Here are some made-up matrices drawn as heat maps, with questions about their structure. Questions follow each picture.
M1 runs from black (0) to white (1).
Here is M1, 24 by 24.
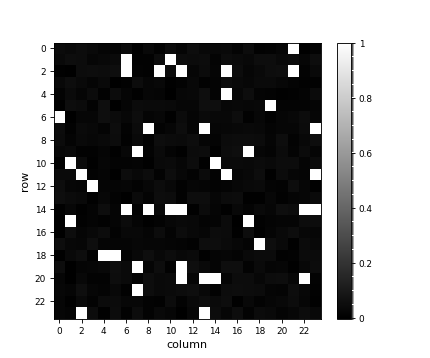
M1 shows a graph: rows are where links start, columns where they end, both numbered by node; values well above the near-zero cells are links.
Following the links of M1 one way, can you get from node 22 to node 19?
no
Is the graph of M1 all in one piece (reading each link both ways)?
no
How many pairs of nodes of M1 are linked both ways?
3
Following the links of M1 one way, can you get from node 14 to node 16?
no
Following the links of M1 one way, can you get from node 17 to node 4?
yes
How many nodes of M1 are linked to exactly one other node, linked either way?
2
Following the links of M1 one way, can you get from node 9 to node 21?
yes
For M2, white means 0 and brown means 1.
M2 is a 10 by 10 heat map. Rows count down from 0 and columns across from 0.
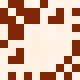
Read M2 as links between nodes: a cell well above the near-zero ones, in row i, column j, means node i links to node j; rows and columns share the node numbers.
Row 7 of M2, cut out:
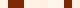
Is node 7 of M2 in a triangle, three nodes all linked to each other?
yes
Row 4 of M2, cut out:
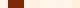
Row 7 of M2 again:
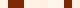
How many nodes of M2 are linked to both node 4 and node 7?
2
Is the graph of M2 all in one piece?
yes
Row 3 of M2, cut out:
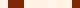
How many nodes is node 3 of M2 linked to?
3
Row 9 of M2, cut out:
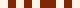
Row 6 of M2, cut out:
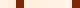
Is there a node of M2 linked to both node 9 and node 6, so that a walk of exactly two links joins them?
no
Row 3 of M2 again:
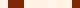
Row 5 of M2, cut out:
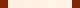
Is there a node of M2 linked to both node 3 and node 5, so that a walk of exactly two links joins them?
yes
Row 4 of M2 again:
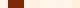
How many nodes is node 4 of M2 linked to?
2
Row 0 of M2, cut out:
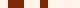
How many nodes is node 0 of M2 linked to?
3
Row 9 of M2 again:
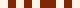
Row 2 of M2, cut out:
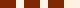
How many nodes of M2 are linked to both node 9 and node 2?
3
